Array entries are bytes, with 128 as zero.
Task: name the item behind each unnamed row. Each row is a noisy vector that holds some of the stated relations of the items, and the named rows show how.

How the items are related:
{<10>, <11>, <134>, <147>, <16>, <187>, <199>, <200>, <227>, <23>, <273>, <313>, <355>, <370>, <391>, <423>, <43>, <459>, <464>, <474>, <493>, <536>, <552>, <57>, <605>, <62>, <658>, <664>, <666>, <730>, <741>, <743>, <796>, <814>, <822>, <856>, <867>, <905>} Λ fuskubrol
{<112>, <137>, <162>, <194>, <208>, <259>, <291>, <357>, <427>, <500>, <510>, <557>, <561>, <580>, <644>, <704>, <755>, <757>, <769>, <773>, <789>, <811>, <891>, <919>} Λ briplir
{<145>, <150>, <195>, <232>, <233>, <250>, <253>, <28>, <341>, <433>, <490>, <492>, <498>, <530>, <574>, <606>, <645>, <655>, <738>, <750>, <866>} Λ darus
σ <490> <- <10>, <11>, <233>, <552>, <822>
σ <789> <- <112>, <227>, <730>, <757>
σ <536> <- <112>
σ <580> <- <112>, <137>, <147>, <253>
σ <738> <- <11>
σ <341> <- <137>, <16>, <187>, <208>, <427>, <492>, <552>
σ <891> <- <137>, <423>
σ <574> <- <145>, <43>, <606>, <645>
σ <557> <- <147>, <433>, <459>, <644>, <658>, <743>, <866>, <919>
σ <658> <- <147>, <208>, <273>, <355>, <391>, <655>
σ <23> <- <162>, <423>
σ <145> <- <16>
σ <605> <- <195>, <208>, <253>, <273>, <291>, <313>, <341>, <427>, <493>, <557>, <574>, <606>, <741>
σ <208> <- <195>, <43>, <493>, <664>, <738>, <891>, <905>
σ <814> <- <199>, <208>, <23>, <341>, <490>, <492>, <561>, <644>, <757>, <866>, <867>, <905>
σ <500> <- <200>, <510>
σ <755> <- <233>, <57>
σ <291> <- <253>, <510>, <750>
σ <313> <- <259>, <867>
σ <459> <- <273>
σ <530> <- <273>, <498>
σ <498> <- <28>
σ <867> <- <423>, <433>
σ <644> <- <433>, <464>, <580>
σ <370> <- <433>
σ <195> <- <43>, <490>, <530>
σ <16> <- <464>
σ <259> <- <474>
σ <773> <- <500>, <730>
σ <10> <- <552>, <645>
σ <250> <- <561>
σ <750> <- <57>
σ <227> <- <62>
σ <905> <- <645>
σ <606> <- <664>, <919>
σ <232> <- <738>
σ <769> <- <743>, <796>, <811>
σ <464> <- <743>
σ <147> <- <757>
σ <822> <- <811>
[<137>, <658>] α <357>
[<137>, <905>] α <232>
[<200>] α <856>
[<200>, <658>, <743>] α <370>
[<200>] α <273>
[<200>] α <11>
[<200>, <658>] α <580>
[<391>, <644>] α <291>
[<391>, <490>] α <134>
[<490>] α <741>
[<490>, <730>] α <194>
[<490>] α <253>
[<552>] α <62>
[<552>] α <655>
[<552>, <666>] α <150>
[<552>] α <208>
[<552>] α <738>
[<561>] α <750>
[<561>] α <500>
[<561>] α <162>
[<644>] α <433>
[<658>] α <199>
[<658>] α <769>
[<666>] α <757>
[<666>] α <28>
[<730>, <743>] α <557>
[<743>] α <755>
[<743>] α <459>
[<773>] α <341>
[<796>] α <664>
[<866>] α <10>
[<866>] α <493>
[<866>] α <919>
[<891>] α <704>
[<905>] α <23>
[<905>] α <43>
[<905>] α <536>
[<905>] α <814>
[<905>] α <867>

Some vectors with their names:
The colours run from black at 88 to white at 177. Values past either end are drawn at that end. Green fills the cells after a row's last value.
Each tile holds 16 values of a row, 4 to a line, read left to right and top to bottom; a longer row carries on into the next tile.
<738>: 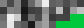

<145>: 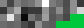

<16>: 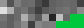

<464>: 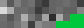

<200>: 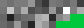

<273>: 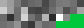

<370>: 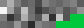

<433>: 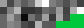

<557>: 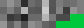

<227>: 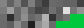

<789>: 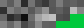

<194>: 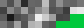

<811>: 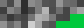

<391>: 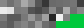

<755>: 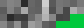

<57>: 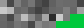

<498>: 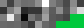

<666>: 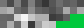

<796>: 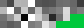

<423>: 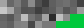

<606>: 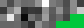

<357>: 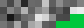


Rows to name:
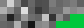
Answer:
<536>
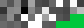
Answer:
<704>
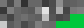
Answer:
<208>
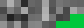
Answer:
<580>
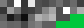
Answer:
<773>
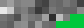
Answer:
<905>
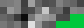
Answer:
<644>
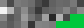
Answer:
<313>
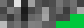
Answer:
<561>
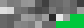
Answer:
<743>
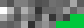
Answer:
<605>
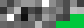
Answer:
<490>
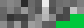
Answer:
<769>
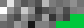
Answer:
<814>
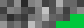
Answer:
<427>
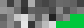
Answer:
<552>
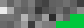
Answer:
<822>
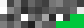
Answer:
<493>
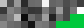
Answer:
<750>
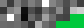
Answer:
<250>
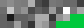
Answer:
<730>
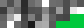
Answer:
<150>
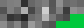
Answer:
<291>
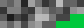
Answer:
<112>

